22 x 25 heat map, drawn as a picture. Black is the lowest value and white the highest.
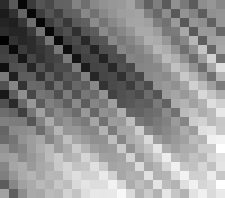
Grain: diagonal, down to the right. Ninth with the lowest average: top left. Slope: up to the bottom right. Ninth with the highest average: bottom right.
